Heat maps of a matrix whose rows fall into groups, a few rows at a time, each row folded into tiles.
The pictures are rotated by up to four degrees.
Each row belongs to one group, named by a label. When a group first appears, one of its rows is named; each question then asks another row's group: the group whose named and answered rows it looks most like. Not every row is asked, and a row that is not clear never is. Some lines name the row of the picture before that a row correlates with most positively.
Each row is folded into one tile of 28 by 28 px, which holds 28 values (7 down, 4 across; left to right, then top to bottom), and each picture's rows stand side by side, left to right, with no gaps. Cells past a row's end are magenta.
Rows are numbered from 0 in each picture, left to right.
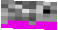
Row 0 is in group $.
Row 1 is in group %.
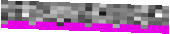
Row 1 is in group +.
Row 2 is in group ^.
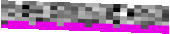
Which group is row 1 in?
$
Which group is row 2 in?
+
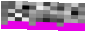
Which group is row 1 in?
$
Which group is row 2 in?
%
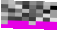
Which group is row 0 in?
$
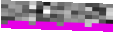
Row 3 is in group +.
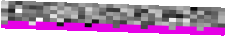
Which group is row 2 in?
^
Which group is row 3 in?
^
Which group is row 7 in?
+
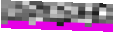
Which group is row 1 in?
+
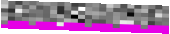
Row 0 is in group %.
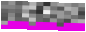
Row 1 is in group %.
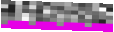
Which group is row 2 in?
$
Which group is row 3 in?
$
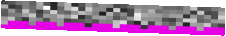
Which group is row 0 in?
+
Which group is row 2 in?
$
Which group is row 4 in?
+
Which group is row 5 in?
^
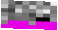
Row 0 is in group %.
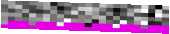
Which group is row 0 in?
$
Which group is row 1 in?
$
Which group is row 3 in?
^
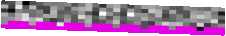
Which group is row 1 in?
+
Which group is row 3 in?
%
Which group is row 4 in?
%
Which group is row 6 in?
+
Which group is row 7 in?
^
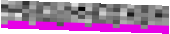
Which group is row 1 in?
%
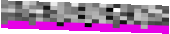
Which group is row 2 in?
^
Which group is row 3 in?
^
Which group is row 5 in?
$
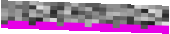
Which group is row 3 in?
+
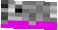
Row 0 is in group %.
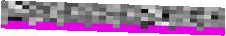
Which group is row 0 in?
$
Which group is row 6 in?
^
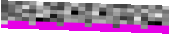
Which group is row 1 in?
$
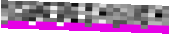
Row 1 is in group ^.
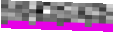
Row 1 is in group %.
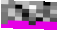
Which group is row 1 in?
^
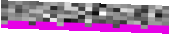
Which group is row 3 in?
%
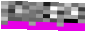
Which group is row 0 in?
%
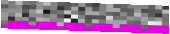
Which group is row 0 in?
^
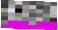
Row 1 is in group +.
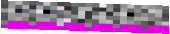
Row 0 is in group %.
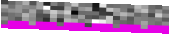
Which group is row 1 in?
$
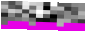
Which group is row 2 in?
+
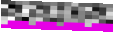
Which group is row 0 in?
+
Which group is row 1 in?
+
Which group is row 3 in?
+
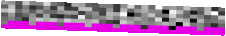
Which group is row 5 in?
^
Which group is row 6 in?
^
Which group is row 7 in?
$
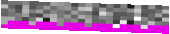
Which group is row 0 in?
+
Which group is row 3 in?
%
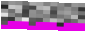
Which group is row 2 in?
^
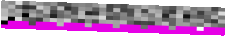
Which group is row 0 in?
^
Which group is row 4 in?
+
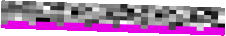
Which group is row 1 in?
$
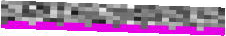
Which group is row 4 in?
^
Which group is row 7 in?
$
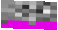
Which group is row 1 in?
%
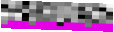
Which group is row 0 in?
$
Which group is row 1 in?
%
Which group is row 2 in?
^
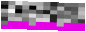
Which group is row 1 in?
$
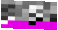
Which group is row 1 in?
^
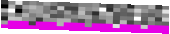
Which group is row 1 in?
^
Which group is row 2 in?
+
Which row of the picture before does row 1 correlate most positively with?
1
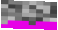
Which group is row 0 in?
+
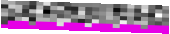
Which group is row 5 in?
%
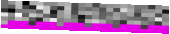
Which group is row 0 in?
$
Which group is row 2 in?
$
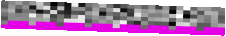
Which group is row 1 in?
$
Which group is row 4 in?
+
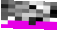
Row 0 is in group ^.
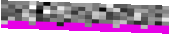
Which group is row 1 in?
%
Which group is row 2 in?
^
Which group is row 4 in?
+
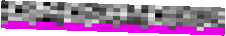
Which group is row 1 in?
$
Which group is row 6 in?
%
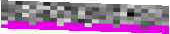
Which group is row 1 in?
$
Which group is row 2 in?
+
